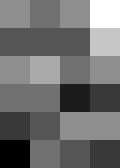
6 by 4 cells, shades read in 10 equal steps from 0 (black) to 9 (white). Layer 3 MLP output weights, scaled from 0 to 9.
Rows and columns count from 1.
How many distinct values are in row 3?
3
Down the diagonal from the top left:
5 3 4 2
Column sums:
19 24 21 30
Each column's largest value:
5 6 5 9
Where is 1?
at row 4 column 3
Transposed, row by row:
5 3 5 4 2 0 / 4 3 6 4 3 4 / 5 3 4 1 5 3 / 9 7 5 2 5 2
